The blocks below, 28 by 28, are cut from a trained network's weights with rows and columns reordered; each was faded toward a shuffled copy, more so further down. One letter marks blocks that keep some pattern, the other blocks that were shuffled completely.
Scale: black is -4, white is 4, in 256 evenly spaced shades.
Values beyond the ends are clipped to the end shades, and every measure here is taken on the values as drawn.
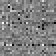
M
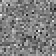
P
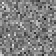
P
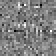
M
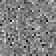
P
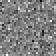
P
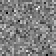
P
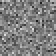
P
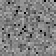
P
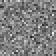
P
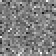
P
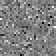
P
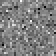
P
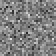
P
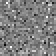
P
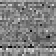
M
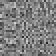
M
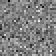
P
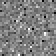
P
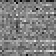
M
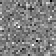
P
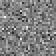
P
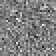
P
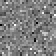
P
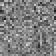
M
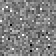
P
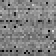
M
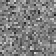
P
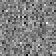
P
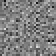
M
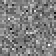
P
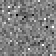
P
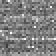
M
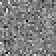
P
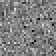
P
